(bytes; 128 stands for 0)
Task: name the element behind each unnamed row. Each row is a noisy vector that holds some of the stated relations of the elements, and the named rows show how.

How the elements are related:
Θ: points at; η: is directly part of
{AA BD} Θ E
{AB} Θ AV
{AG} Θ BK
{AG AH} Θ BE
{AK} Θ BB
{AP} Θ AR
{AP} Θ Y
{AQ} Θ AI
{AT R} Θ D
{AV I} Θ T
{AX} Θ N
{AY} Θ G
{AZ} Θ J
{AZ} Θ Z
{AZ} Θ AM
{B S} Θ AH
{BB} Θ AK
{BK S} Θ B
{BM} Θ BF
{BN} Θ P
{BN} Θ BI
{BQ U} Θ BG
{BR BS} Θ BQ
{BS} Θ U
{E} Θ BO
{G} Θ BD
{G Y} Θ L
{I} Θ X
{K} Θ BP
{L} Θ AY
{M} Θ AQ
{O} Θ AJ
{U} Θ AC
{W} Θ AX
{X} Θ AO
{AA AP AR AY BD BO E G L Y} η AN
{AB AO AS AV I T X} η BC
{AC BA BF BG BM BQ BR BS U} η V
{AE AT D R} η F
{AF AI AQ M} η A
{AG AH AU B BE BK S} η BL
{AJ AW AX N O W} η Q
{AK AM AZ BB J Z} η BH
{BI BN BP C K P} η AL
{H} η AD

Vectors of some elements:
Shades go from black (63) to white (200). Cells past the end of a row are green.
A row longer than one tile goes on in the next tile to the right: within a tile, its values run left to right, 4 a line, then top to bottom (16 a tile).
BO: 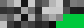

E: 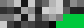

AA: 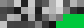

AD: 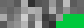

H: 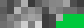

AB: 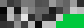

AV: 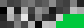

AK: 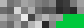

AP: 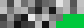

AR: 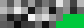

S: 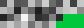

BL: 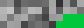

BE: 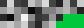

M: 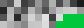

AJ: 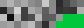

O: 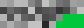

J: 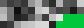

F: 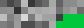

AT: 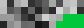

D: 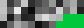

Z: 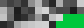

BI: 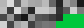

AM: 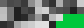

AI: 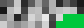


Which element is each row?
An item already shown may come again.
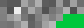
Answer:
BA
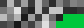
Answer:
BG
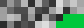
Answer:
BS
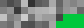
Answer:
F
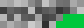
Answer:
O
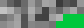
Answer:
AU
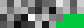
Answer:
AP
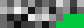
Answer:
AR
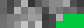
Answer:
H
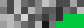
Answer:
K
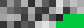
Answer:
BS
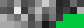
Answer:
BP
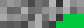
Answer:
AN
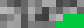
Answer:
AU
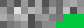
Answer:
V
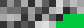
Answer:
BR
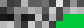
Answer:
AX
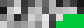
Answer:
AI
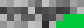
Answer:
O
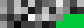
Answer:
L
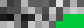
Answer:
W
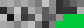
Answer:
AJ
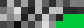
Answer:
BG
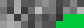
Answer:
C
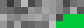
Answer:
AE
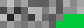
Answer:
Q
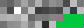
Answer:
BM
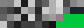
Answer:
BD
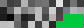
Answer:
N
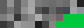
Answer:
AS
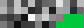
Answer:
Y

